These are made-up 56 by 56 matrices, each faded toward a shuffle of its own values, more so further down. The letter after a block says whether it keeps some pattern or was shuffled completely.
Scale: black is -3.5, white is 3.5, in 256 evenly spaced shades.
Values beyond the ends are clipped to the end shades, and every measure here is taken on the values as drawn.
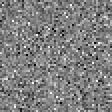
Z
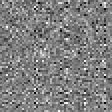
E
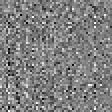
E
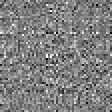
E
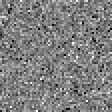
Z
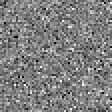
Z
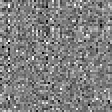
E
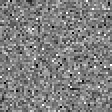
Z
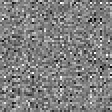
E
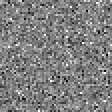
Z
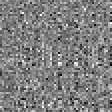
E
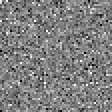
Z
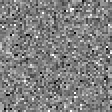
Z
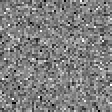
Z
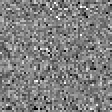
E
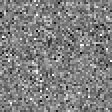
Z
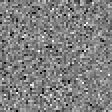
Z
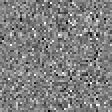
E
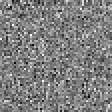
E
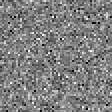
Z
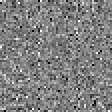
E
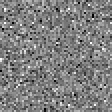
Z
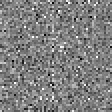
E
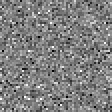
Z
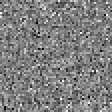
Z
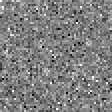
Z
